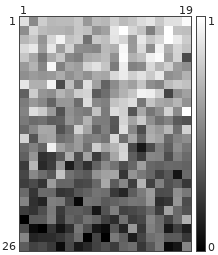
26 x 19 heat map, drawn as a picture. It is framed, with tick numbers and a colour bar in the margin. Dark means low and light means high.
Stripes: none. Average level on the scale: 50%. Ninth with the lowest average: bottom left. Slope: up to the top. Ninth with the highest average: top right. Odd rows or columns: none.
